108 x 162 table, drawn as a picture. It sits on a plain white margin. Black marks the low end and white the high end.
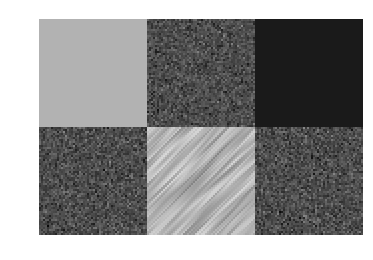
The table splits into 2 rows of 3 panels. Panel 1,1: high, flat. Panel 1,2: low, fine-grained. Panel 1,3: very low, flat. Panel 2,1: low, fine-grained. Panel 2,2: high, slanting up to the right. Panel 2,3: low, fine-grained.
